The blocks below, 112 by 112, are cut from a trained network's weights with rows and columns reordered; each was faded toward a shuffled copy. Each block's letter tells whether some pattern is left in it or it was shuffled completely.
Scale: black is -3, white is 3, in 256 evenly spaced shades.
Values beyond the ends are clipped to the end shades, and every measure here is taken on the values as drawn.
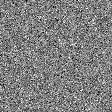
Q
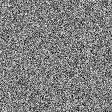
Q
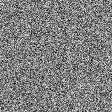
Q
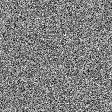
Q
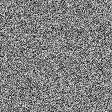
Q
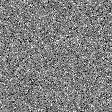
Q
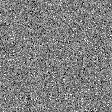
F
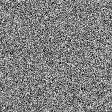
Q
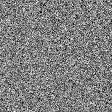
Q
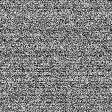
F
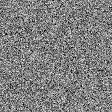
Q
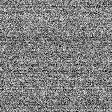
F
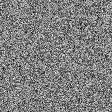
Q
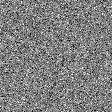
Q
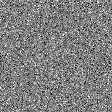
F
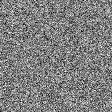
Q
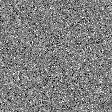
Q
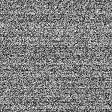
F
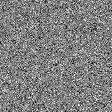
F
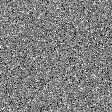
Q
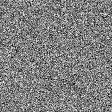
Q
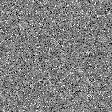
F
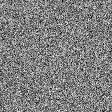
Q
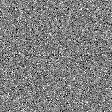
F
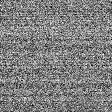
F
